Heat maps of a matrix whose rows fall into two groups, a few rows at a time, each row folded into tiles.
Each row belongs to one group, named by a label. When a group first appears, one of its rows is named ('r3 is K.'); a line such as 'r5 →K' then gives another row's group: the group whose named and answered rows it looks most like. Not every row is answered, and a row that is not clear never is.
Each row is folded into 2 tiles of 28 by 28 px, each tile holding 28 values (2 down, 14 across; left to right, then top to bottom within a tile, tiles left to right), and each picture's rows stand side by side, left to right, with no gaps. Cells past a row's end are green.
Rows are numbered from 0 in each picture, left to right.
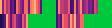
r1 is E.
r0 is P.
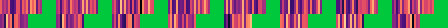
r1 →P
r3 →P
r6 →P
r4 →E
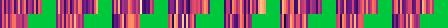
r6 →P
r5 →E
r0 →E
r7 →P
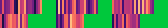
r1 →E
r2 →P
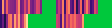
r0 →E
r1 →E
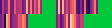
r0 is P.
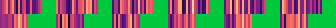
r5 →E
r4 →E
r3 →E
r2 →P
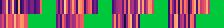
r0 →E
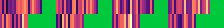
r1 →P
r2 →E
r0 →P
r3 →P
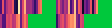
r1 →E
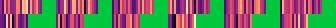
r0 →P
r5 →E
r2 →P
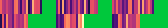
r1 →E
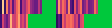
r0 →E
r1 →E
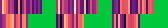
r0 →E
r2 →P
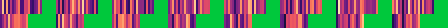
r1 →P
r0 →E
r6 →E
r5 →P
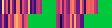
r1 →P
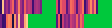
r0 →E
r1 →P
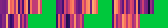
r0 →P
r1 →P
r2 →E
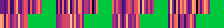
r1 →E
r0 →P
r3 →P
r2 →P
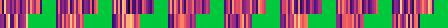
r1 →E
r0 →P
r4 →P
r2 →E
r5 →E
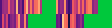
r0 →P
